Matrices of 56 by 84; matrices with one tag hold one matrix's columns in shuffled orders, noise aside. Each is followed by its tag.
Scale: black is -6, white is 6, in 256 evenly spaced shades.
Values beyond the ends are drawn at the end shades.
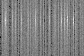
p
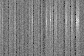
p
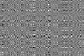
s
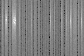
p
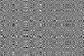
s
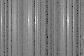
p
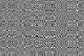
s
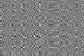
s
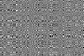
s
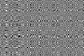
s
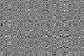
s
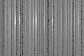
p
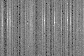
p
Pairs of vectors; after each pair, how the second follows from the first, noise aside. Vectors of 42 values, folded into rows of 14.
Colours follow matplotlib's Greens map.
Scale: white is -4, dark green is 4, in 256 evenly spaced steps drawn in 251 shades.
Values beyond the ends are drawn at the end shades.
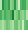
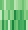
reversed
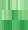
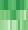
reversed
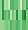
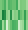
reversed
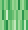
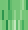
partly zeroed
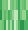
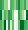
scaled up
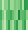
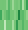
partly zeroed
